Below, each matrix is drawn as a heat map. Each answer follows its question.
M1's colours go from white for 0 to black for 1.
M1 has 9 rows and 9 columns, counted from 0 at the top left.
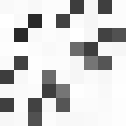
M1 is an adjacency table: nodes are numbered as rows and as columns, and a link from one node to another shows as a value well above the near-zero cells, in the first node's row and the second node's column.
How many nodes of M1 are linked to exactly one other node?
1
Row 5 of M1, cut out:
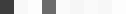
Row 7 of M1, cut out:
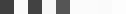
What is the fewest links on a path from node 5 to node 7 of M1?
2
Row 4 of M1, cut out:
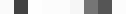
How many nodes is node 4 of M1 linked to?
3
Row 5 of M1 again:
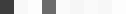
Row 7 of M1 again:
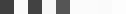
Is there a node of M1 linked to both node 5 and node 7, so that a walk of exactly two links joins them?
yes
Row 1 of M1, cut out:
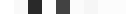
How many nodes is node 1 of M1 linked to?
2
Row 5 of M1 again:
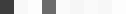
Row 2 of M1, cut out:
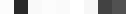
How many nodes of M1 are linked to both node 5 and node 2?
0
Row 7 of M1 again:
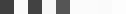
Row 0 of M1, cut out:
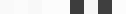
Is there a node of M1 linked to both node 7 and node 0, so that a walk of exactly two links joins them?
no
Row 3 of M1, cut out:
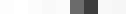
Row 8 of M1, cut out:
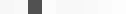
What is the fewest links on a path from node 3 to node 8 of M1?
5
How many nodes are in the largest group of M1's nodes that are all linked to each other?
2
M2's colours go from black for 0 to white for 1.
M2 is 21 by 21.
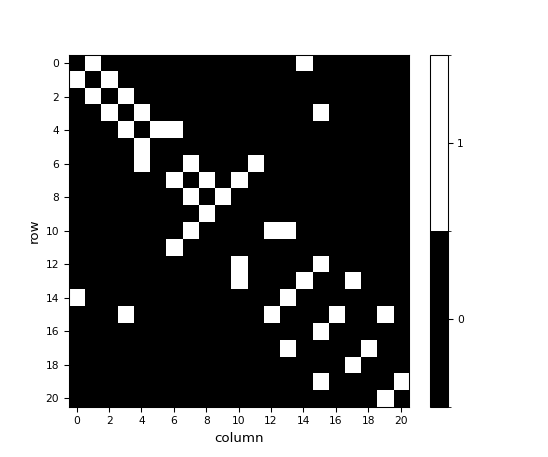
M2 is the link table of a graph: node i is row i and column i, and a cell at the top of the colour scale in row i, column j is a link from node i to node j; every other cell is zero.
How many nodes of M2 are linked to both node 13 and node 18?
1
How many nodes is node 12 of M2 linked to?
2
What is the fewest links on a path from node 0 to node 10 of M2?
3
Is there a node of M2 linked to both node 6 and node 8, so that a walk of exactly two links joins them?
yes
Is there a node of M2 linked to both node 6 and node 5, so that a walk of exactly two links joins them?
yes
